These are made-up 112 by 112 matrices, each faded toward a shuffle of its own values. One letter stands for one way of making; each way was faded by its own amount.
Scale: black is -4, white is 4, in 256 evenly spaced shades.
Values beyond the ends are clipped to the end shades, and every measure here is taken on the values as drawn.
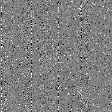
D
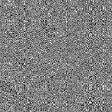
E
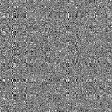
E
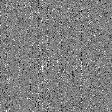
D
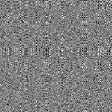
E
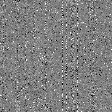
D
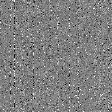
D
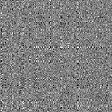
E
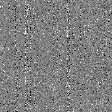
D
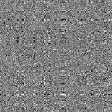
E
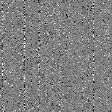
D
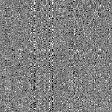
E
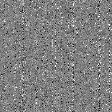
D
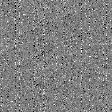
D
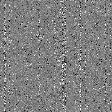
D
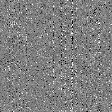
D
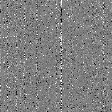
D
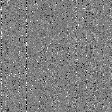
D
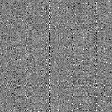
E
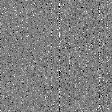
D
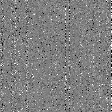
D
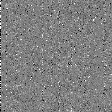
D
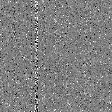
D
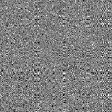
E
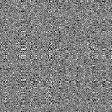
E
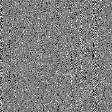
D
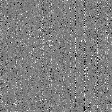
D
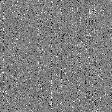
D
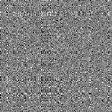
E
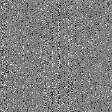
D
